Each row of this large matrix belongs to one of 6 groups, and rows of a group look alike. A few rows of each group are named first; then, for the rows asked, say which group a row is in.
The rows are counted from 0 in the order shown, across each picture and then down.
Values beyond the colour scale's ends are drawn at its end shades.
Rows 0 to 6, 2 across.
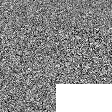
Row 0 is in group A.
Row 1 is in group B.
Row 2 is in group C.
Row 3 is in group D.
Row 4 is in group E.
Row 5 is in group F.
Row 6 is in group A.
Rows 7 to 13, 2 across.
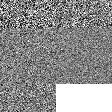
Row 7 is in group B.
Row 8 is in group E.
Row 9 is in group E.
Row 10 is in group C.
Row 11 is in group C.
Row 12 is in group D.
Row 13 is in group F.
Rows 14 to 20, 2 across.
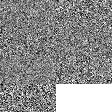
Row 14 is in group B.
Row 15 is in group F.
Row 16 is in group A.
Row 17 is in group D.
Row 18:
E
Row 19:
E
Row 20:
F
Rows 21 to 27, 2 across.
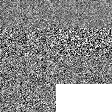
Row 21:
E
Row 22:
E
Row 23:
A
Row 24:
D
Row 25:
A
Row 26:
A
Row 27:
E
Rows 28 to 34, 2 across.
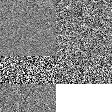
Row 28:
F
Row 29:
A
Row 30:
F
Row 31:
C
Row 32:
B
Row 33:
B
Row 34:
E
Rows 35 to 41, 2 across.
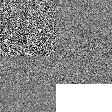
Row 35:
B
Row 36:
C
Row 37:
A
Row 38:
D
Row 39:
B
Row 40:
C
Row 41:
E
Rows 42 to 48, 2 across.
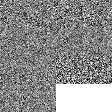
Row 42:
A
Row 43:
A
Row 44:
A
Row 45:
A
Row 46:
B
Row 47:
D
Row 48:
E
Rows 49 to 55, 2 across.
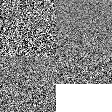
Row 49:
E
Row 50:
D
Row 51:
C
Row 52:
A
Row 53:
B
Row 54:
D
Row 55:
D
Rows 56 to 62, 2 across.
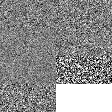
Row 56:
A
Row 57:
D
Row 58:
B
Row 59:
E
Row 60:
C
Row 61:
D
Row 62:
C
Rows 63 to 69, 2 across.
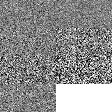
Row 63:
D
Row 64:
B
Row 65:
C
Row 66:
E
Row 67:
A
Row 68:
E
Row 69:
F
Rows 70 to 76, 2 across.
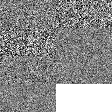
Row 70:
B
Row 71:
E
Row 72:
B
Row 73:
A
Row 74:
A
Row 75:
C
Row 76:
B
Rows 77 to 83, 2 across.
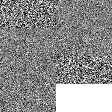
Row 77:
C
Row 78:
C
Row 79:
B
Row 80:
B
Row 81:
A
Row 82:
F
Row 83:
E
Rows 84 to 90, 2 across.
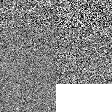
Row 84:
F
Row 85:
C
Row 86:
D
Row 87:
F
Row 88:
C
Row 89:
E
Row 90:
E
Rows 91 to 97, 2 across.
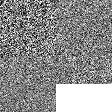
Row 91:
A
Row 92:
F
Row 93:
B
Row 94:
C
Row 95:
F
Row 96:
E
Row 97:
B
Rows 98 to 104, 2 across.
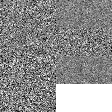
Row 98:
F
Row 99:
F
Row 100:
A
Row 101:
D
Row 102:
F
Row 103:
A
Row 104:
C
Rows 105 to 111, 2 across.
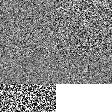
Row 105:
D
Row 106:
F
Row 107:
E
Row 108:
D
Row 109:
B
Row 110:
D
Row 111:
C
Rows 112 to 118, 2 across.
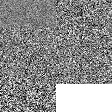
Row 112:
A
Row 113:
A
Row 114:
E
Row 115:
F
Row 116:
C
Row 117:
F
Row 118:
A
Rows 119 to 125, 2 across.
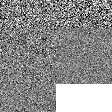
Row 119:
E
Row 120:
F
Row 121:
A
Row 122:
B
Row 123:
F
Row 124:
C
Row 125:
C
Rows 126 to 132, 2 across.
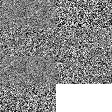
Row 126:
A
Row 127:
C
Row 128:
D
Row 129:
E
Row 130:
A
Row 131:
C
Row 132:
B
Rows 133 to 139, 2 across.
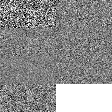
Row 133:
B
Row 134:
E
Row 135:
B
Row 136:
D
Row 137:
B
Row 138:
C
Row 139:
A
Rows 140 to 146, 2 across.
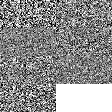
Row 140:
E
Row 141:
E
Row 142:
D
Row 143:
D
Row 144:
F
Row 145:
D
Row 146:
F
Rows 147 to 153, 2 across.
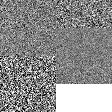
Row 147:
C
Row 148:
A
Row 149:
C
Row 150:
A
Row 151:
D
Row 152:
B
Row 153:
C
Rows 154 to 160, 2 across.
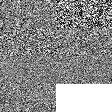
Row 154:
E
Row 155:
A
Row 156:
F
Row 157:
F
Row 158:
C
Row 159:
C
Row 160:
E
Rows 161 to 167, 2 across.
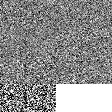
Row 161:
D
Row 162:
D
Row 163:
B
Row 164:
F
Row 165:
F
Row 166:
E
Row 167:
A
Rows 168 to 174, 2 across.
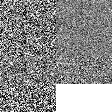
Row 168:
A
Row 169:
B
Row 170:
A
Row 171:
C
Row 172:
A
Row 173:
C
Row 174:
D
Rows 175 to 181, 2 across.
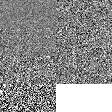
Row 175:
D
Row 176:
F
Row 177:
E
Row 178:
E
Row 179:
E
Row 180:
E
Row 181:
C
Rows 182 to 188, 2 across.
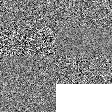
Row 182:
D
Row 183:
F
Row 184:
F
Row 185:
A
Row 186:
D
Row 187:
E
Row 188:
C
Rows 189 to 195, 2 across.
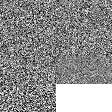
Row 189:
D
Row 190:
F
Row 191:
D
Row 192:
E
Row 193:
B
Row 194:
E
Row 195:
F
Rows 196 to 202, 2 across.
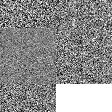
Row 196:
C
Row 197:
E
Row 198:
E
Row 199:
A
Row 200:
F
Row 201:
A
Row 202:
A
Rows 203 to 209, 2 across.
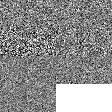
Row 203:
F
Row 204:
F
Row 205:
B
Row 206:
E
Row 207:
C
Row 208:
B
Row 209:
A
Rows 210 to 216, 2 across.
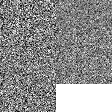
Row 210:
E
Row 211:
D
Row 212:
F
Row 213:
E
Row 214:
E
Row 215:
E
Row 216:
C
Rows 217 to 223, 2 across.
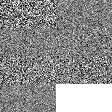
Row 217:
E
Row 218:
A
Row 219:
B
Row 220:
F
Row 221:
E
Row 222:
F
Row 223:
E
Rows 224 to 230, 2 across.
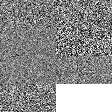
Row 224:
D
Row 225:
C
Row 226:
C
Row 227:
B
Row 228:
C
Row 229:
E
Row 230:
F
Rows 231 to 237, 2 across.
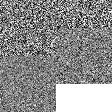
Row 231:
D
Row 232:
B
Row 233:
A
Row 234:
F
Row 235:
D
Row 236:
A
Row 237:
D
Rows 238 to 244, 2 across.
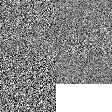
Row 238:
E
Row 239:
B
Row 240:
B
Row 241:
E
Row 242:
D
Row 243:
C
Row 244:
D
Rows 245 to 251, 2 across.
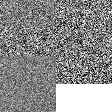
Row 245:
D
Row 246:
B
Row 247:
A
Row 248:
A
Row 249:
B
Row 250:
D
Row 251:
C
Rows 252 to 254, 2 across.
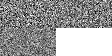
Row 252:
B
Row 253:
D
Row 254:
A
